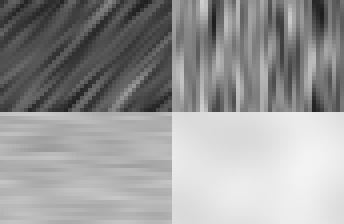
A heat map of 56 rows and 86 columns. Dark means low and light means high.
The table splits into 2 rows of 2 panels. Panel 1,1: low, slanting up to the right. Panel 1,2: middling, streaked downward, strong in contrast. Panel 2,1: high, streaked across, faint in contrast. Panel 2,2: very high, smooth, faint in contrast.
